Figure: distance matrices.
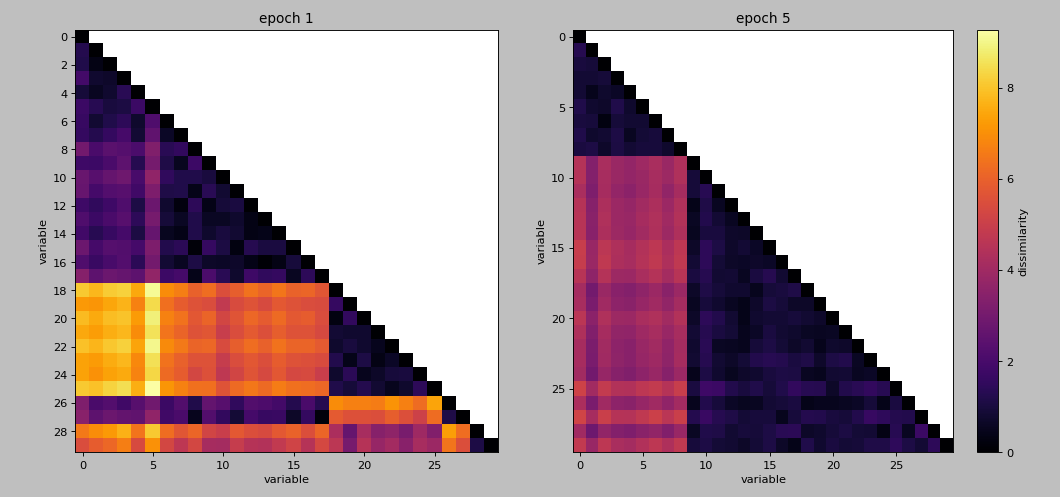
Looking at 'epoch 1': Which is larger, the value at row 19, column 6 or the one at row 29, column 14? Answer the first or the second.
the first
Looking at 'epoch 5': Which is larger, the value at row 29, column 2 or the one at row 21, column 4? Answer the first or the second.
the first
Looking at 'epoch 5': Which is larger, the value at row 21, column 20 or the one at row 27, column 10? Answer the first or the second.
the second
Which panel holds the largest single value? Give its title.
epoch 1
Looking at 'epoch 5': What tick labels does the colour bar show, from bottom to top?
0, 2, 4, 6, 8
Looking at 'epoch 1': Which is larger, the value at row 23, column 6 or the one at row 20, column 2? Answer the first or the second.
the second
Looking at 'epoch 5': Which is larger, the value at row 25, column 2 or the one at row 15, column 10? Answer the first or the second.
the first
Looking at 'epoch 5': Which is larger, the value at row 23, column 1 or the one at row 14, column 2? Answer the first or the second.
the second
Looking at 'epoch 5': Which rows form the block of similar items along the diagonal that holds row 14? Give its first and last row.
9 to 29
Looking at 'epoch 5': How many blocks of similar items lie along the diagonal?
2
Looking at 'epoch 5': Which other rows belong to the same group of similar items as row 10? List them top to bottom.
9, 11, 12, 13, 14, 15, 16, 17, 18, 19, 20, 21, 22, 23, 24, 25, 26, 27, 28, 29
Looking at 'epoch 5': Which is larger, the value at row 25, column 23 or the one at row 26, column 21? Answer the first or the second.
the first
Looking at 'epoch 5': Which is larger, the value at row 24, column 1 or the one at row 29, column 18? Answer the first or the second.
the first
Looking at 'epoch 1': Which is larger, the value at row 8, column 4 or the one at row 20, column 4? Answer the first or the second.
the second
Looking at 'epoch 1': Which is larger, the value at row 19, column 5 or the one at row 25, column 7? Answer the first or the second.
the first
